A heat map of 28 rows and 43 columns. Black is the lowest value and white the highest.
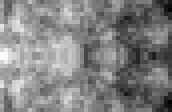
Mirror symmetry: top to bottom. Grain: blotchy. Slope: up to the left. Average level on the scale: 50%. Histogram: bell-shaped.
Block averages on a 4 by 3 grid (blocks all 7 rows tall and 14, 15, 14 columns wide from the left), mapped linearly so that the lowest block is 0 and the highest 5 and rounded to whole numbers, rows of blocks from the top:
4 3 0
5 3 1
5 3 1
4 3 0
